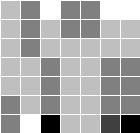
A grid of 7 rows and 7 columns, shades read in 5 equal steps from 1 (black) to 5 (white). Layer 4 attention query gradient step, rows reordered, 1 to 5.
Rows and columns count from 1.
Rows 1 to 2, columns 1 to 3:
4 3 5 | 4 3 4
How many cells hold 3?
18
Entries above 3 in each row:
4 4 6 4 4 3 3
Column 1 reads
4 4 4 4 4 3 3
